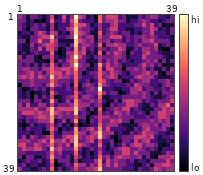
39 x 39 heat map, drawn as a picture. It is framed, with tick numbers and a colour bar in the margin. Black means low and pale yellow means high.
Rings: centred on the top left. Odd lines: columns 9, 15 and 21. Ninth with the highest average: top middle.
